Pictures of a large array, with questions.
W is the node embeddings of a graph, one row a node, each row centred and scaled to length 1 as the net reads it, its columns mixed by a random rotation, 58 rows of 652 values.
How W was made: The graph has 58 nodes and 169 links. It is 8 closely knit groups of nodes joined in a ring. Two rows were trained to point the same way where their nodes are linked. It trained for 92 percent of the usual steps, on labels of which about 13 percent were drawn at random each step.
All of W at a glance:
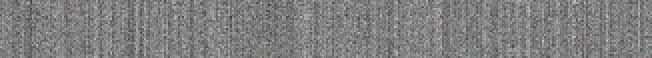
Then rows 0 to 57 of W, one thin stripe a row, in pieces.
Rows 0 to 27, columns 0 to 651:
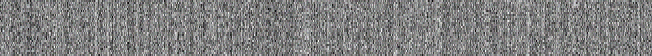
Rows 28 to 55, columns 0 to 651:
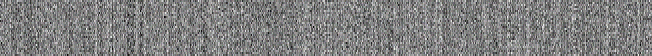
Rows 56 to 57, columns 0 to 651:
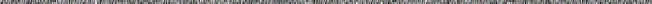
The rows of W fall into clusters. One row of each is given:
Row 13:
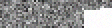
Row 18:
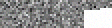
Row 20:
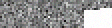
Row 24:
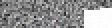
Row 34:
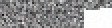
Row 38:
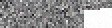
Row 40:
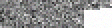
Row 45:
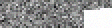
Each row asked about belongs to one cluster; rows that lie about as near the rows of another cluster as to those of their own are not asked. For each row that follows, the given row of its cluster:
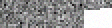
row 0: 18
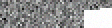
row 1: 24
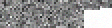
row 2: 13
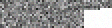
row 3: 38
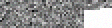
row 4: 40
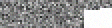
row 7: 34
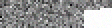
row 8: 13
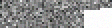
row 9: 38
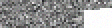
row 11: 40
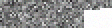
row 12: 40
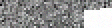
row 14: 45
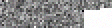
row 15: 45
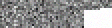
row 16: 38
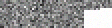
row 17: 38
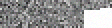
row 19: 18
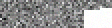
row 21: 24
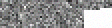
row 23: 34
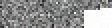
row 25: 38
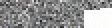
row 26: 18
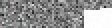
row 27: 34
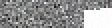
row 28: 45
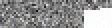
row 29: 40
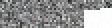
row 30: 18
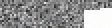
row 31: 45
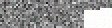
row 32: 13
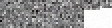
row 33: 40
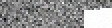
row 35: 24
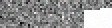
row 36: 18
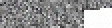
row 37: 20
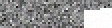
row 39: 45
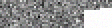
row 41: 38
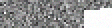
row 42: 20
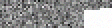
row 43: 13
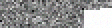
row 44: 40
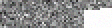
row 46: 40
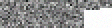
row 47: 34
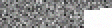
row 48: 24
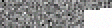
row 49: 45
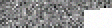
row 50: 45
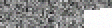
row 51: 13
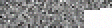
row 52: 18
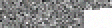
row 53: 40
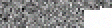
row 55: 24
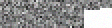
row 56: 34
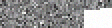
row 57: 45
